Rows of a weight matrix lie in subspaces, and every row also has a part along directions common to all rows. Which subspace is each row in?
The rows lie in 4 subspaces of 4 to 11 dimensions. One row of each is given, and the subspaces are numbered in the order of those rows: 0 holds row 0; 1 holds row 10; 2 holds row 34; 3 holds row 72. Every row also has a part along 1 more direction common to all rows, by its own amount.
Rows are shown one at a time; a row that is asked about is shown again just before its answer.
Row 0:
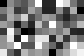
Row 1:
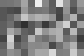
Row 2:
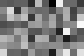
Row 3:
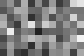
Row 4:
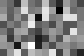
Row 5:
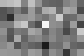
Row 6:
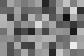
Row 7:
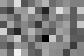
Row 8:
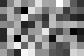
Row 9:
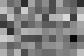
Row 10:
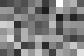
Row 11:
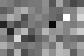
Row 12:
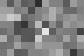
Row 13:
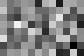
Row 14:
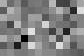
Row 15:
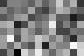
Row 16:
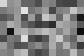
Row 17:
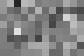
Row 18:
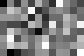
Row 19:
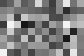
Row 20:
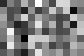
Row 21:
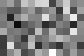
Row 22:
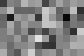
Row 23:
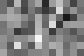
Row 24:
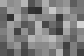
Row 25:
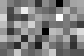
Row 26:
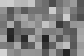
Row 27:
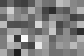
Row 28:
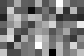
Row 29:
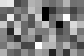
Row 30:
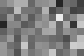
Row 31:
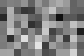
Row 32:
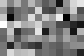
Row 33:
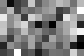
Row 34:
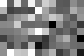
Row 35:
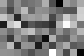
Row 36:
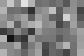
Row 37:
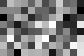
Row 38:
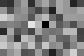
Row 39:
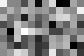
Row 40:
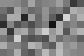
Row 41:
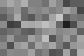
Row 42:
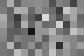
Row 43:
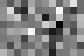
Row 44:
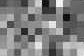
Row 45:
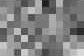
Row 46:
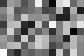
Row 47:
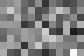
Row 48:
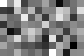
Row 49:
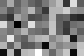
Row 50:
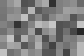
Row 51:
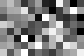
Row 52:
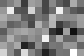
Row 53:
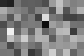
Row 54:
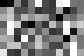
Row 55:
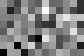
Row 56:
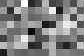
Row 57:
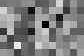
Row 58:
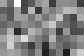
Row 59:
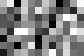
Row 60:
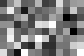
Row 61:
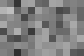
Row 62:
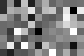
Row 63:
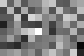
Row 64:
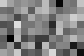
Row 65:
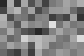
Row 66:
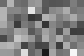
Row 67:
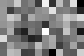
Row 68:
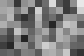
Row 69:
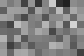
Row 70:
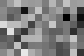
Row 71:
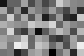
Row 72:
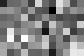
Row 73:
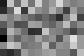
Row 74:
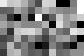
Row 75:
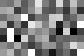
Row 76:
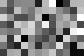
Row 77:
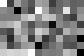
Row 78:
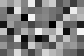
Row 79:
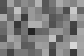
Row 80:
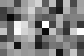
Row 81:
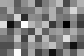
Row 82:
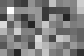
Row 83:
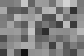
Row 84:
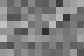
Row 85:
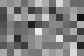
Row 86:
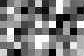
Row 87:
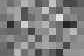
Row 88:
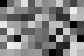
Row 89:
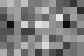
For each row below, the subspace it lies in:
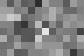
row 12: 3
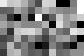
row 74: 3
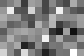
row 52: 0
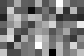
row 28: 0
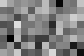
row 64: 1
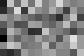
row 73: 2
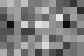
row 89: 1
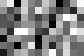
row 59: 3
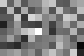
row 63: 0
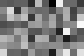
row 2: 2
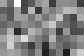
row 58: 3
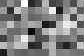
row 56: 0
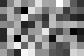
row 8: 2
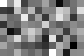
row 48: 3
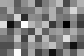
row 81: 1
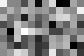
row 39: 0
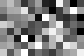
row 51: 0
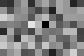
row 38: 3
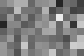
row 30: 1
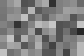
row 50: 3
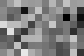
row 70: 2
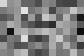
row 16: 0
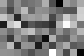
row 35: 1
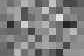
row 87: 1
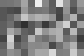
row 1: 0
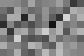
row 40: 2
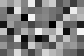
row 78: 2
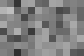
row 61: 3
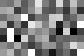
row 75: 2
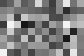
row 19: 1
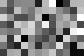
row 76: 0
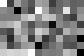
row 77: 2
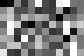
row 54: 1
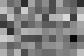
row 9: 2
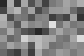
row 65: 2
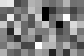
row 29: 3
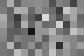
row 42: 0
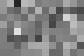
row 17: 3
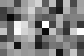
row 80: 3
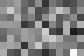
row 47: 0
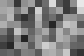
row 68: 3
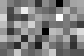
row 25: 2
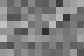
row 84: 2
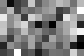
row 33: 1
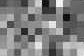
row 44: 0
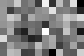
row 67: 3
